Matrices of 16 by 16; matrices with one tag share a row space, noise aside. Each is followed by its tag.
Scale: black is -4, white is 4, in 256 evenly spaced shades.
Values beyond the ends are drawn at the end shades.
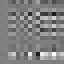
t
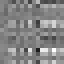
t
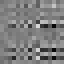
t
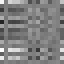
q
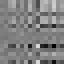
t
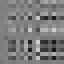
t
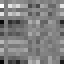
q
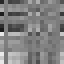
q
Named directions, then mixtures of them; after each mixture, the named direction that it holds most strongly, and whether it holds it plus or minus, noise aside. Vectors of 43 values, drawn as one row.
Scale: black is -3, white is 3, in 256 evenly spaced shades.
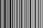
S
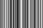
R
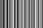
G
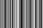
R, minus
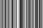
R, minus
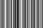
R, plus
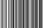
G, minus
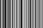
S, plus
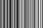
G, plus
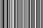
G, plus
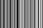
G, plus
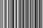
G, minus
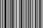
G, minus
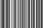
S, minus
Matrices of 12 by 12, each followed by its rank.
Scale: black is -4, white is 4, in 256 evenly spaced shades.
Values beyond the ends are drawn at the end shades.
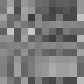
two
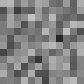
full rank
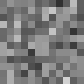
full rank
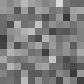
full rank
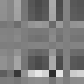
one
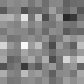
two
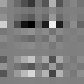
one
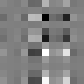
one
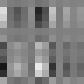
one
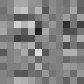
two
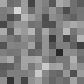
full rank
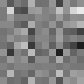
two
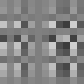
one
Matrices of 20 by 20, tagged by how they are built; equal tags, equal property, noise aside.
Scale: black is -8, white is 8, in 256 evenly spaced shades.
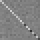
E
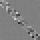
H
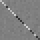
E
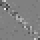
H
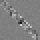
H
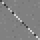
E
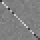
E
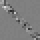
H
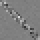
H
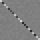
E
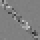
H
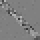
H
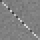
E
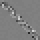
H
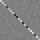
E
